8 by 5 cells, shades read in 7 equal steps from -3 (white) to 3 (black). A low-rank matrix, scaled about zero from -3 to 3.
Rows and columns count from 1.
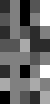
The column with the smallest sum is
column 5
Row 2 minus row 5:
1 0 3 -1 -3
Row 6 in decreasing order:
3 2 0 0 -3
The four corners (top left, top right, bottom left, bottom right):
2 -3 3 -1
